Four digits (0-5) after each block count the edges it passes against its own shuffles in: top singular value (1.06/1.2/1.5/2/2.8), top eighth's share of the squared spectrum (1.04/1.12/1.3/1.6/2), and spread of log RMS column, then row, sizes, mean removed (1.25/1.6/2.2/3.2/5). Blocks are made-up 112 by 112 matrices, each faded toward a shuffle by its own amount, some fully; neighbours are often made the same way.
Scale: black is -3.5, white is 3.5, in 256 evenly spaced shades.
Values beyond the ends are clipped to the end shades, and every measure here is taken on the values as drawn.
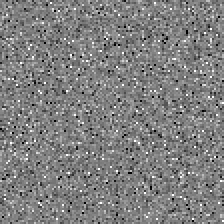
0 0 0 0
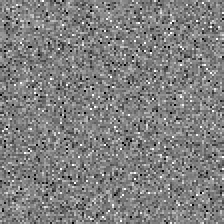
0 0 0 0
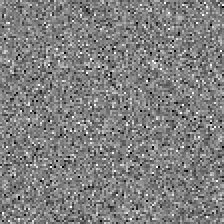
2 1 0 0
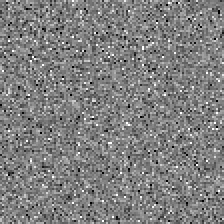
0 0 0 0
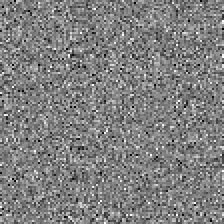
4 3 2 2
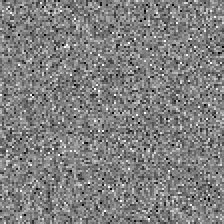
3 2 0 0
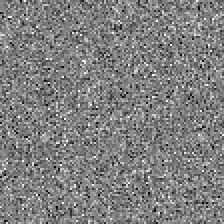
0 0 0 0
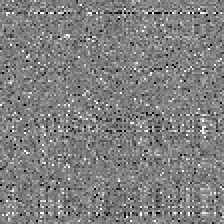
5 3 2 3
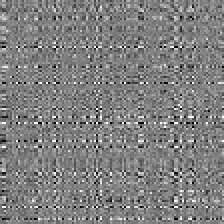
5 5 4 4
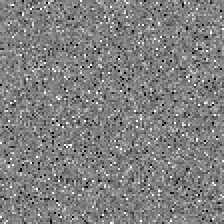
2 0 0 0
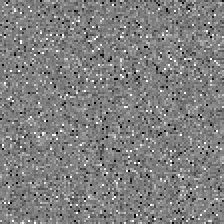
2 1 0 0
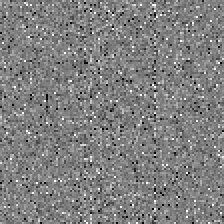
2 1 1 0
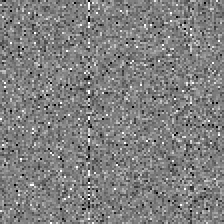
2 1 2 0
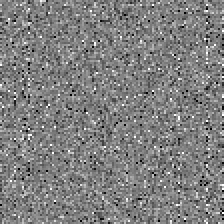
1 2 3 0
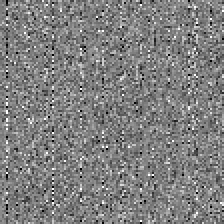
2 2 4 0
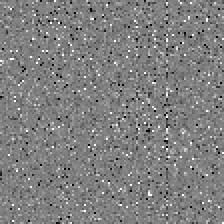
3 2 1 0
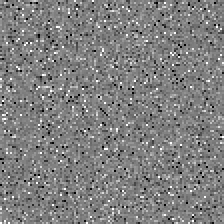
2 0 0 0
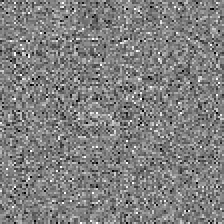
4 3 2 2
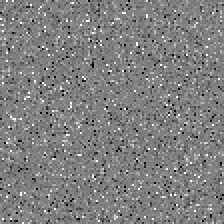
1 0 0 0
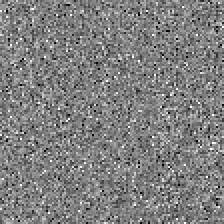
0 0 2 0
